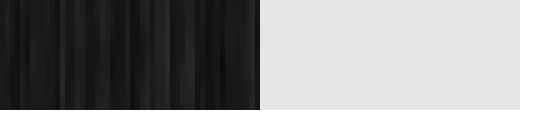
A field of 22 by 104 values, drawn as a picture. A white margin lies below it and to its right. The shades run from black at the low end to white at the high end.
The table splits into one row of 2 panels. Panel 1,1: very low, streaked downward, faint in contrast. Panel 1,2: very high, flat.
